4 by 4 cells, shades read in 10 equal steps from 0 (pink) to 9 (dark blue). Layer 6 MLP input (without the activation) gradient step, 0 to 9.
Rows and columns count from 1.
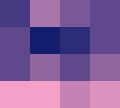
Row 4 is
0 0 2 1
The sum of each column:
19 16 21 17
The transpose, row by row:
7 6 6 0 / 3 9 4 0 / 5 8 6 2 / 6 6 4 1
